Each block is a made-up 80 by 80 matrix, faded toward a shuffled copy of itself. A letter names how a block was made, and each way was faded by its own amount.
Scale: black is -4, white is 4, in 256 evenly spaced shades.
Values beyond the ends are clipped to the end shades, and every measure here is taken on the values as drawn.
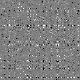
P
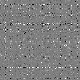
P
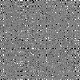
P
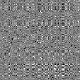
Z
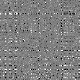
P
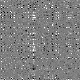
P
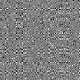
Z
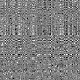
Z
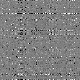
P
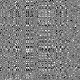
Z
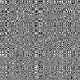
Z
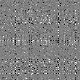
P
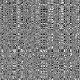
Z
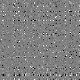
P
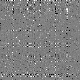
P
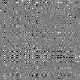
P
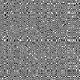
Z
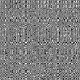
Z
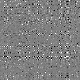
P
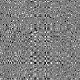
Z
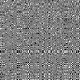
Z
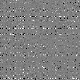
P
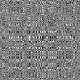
Z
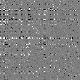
P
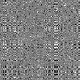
Z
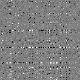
P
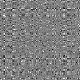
Z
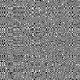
Z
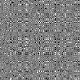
Z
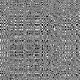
Z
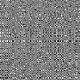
Z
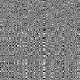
Z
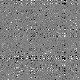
P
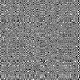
Z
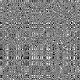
Z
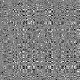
Z
